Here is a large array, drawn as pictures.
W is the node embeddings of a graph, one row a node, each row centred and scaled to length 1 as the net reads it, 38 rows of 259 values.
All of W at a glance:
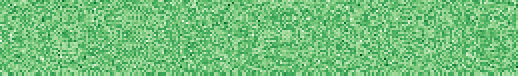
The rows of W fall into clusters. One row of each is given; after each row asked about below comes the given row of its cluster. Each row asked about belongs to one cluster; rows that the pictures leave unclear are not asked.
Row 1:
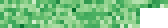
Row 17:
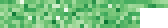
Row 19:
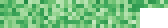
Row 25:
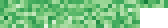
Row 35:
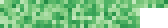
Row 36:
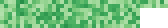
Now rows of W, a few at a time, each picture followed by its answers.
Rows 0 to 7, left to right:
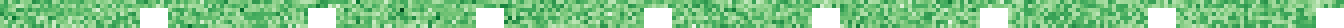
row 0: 25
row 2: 17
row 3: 25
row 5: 19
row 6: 36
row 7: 35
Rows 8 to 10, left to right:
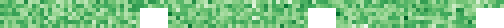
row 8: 19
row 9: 19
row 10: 35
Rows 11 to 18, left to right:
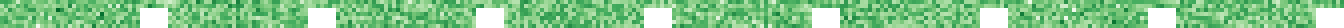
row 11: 17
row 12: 35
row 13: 1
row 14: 36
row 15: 17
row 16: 25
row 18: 25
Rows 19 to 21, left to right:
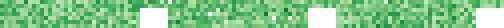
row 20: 25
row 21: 36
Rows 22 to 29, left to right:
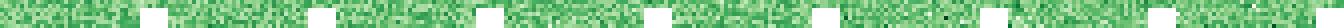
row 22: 35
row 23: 19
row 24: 1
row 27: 25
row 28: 19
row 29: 35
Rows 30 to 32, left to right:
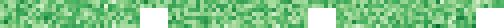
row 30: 36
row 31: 25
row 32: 35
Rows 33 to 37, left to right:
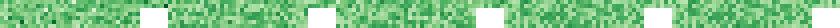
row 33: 17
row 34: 1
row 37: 36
